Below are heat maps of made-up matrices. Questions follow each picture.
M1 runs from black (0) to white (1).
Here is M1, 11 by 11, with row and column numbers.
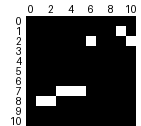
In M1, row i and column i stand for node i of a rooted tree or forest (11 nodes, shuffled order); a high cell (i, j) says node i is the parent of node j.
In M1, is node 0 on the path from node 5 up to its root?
no
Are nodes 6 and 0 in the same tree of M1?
no
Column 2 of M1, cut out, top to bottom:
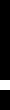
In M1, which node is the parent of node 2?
8
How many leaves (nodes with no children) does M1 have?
7
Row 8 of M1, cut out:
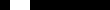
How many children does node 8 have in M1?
2
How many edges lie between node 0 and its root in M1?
0
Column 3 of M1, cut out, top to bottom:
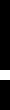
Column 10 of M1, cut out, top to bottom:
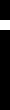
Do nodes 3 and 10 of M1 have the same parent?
no
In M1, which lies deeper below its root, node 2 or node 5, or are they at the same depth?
the same depth
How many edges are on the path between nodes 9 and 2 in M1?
3
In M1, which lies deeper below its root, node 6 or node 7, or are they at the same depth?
node 6
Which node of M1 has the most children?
7
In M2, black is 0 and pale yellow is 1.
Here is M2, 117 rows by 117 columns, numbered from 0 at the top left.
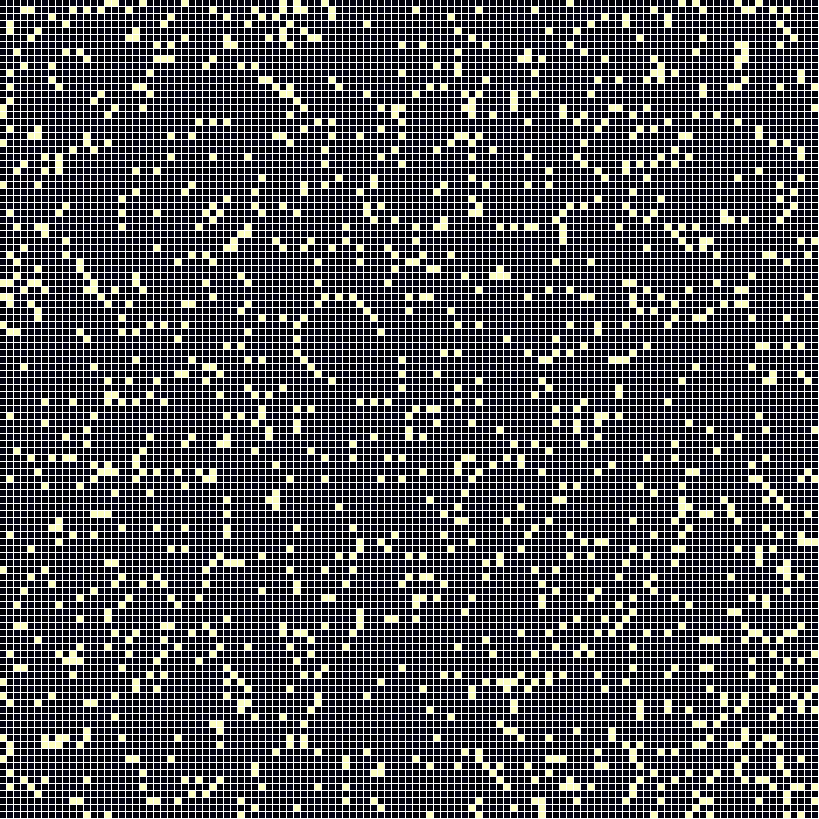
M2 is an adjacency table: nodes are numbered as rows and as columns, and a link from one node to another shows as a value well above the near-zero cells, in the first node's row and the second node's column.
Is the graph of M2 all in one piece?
yes
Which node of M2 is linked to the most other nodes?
node 1
